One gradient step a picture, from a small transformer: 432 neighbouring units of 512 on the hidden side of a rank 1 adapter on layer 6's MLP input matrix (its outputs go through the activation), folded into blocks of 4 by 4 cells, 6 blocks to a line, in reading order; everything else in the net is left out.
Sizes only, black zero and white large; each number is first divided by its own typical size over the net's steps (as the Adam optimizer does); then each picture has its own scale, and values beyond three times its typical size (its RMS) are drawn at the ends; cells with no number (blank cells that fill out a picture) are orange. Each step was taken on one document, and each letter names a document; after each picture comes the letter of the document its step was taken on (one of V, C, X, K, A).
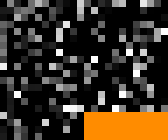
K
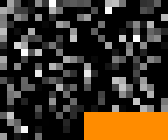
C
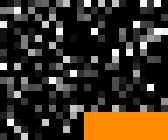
K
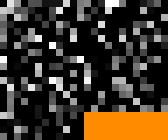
C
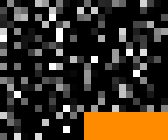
K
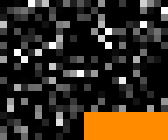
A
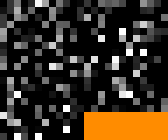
K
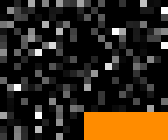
A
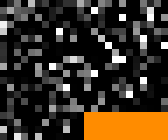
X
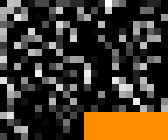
C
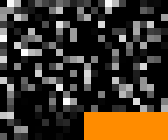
C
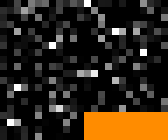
A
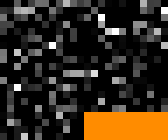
A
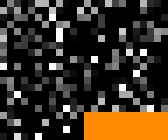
K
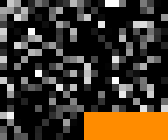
K
